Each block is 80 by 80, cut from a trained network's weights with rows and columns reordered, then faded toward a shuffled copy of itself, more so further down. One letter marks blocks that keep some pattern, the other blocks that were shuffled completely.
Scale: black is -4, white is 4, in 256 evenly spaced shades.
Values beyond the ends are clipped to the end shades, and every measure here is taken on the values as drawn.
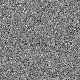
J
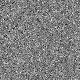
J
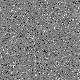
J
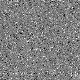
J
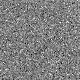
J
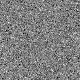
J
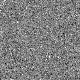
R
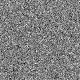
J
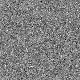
R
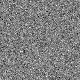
J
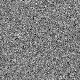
J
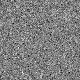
R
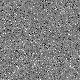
R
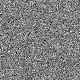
R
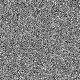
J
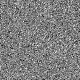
J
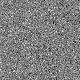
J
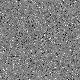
J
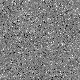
R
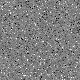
R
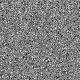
J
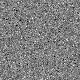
R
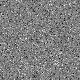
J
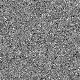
R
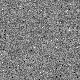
R
